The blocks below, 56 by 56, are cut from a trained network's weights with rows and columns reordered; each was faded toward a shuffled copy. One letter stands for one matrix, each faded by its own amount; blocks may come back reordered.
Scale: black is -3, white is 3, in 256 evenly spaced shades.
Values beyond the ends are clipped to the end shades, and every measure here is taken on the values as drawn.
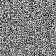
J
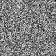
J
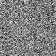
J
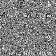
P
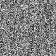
J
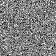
P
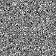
P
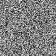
J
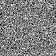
P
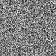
J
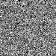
P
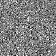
P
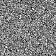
P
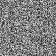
J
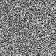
J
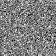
P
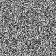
J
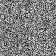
J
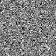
P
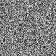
J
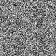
J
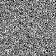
P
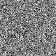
P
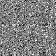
P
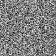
J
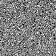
P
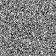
P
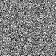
P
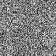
J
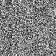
J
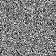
P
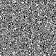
P
